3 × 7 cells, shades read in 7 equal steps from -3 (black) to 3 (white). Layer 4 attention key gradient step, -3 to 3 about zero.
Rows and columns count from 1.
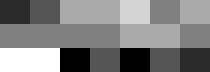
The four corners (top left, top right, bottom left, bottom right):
-2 1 3 -2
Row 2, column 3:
0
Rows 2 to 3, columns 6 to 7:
1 0 | -1 -2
